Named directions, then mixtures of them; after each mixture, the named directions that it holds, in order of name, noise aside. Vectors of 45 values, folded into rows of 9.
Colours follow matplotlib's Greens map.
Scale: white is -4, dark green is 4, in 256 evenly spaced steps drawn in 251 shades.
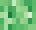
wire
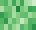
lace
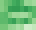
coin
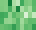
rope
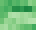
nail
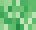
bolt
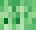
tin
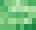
coin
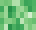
bolt, wire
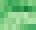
nail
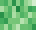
lace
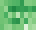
bolt, coin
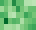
lace, tin, wire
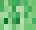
tin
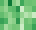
rope, tin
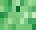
lace, rope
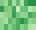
lace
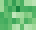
coin, lace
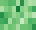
lace, rope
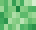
lace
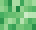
lace, rope, wire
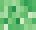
bolt, tin, wire
